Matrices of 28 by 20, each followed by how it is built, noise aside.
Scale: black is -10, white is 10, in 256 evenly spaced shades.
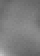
smooth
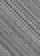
Toeplitz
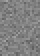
noise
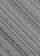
Toeplitz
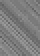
Toeplitz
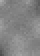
smooth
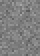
noise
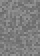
noise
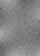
smooth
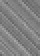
Toeplitz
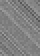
Toeplitz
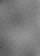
smooth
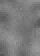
smooth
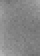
smooth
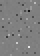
sparse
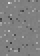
sparse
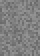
noise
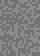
noise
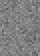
noise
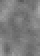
smooth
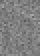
noise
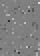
sparse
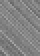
Toeplitz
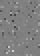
sparse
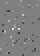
sparse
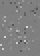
sparse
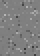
sparse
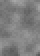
smooth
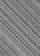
Toeplitz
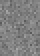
noise
